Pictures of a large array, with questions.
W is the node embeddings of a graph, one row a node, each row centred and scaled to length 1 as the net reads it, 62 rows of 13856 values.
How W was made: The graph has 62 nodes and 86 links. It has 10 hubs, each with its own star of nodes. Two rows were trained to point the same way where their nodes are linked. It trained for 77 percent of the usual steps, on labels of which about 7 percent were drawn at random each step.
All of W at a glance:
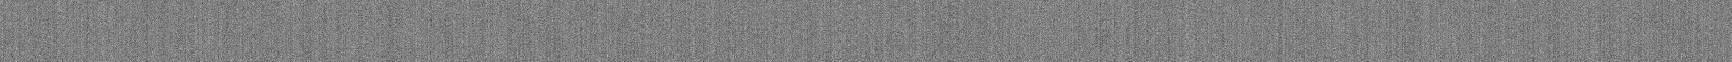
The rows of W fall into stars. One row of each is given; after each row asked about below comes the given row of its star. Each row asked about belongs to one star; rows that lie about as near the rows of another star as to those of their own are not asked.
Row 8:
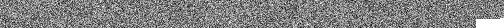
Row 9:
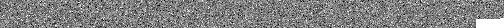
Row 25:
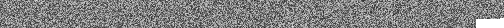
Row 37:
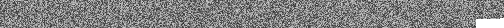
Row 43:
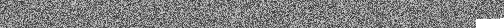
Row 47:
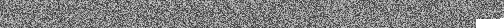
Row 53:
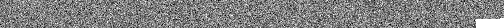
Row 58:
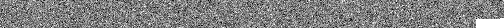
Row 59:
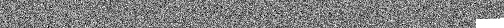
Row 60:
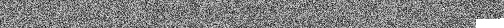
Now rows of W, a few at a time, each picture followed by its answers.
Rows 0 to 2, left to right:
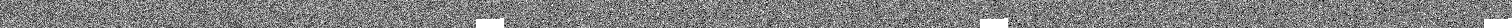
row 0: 37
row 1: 53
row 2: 53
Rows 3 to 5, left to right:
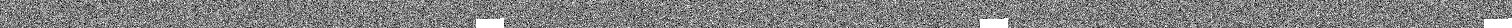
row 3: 59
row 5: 60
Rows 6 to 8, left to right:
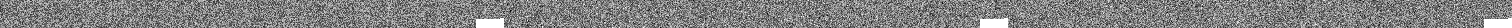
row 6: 9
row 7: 58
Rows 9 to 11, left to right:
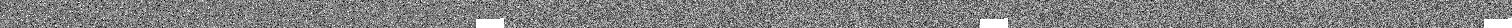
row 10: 60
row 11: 8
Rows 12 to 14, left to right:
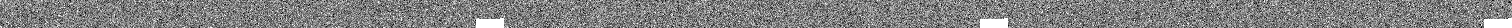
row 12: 8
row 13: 9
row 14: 37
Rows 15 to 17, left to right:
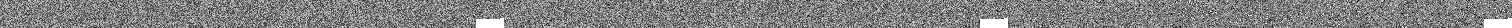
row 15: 60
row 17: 25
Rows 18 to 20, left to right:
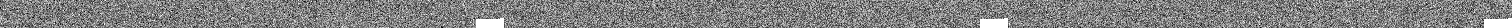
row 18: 47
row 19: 37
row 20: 25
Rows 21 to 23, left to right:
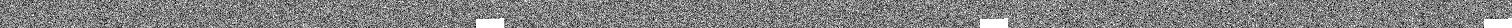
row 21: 25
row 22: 8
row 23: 47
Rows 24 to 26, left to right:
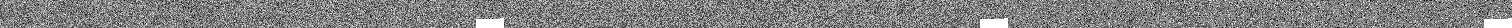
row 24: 58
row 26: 60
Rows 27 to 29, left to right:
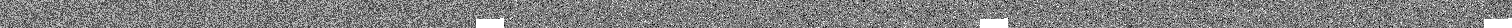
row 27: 8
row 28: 37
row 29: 43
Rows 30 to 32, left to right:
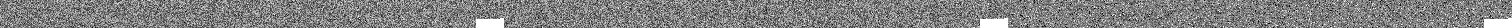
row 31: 59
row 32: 47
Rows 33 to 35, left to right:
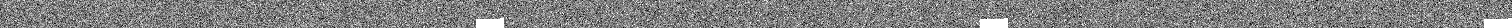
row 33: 25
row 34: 37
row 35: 9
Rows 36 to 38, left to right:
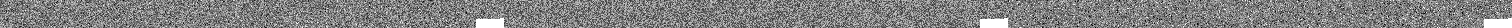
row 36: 43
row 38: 43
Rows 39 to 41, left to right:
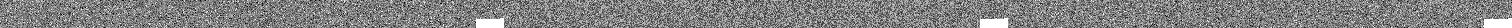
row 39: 53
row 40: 59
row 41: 59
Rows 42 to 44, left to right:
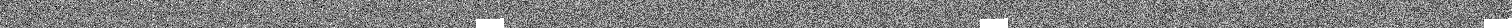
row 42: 53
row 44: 47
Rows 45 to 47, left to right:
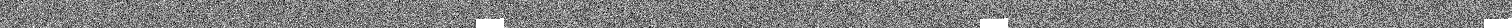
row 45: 9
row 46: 37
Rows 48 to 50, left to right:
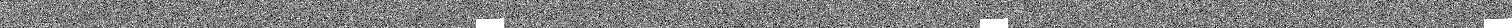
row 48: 60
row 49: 47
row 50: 59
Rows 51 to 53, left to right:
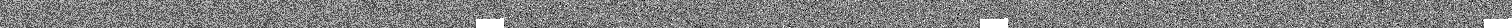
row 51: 53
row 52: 53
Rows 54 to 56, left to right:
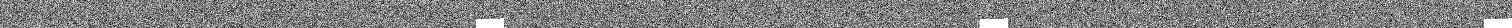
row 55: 59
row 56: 37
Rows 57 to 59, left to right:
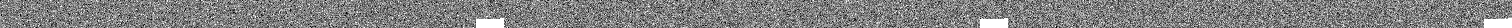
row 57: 53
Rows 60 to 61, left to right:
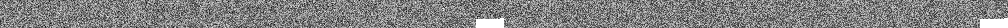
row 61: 58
